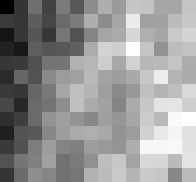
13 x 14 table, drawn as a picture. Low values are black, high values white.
Ninth with the lowest average: top left. Slope: up to the right. Stripes: none.
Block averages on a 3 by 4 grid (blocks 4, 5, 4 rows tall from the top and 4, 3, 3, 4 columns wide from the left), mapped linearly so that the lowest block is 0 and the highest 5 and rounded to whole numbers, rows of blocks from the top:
0244 | 1335 | 1345
